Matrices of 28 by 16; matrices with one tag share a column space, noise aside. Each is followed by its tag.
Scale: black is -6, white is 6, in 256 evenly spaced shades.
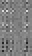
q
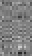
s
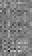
q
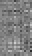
q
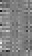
q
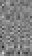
s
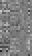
q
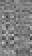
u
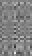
s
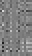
q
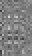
u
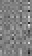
u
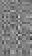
u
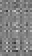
q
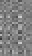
u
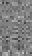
s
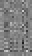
q
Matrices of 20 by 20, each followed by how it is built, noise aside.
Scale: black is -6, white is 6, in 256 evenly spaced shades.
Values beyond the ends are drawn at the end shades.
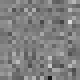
low rank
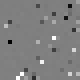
sparse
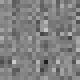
low rank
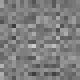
low rank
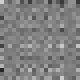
low rank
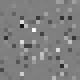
sparse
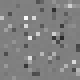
sparse
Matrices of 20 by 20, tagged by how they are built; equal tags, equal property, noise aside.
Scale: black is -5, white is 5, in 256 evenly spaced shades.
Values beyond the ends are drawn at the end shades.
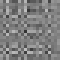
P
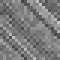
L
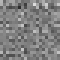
P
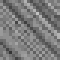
L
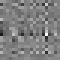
P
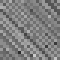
L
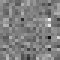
P
